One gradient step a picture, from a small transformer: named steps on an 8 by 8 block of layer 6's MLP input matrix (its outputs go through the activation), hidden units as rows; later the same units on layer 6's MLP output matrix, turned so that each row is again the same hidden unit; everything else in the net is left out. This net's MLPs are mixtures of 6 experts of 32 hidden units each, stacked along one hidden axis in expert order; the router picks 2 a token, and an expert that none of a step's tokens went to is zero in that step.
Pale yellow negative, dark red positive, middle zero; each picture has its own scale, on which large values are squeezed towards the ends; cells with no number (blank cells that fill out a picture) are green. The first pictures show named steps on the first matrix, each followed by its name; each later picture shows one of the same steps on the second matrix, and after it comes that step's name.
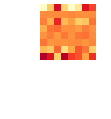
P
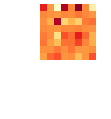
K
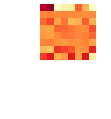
P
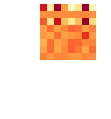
K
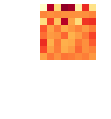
K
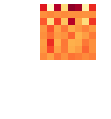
K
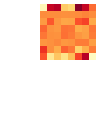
P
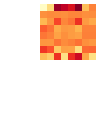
P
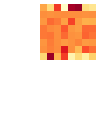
P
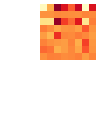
K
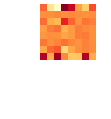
P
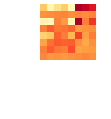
K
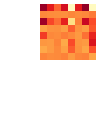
K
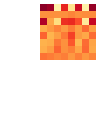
K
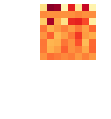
K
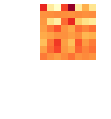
K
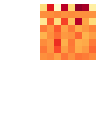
K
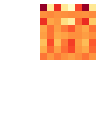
K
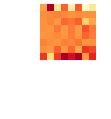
P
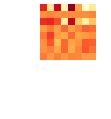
K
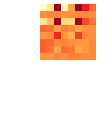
K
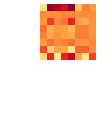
P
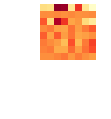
K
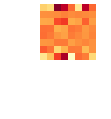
P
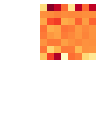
P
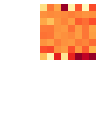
P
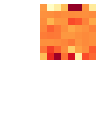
P
